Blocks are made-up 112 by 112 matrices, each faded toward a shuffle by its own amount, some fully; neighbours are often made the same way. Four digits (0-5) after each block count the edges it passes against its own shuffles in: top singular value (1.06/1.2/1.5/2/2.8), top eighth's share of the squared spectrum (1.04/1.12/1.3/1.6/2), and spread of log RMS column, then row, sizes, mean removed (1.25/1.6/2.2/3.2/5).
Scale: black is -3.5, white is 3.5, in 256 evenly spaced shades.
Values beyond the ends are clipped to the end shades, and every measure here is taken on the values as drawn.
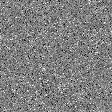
1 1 0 0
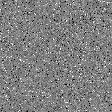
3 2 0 0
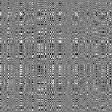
5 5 4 4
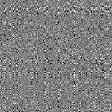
5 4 3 3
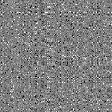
4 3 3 2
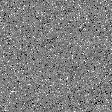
3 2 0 0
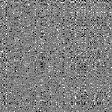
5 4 3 2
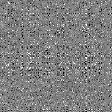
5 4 3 3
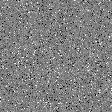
2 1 0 0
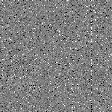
4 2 1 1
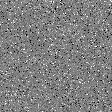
0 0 0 0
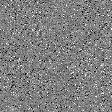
3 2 1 1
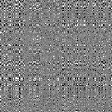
5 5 4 4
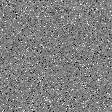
1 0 0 0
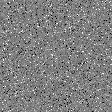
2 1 0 0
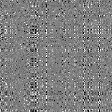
5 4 4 3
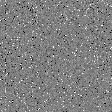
3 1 1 0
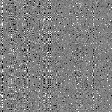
5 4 3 2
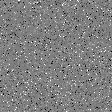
0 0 0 0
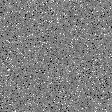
0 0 0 0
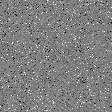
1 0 0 0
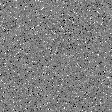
0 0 0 0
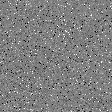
0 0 0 0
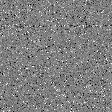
1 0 0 1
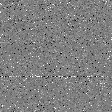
3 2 0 1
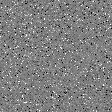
0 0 0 0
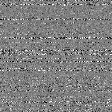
2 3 0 4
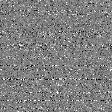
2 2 0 3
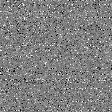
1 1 0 2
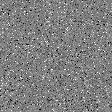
0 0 0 1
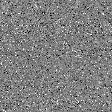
1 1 0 2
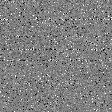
2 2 0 2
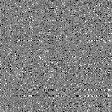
4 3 2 2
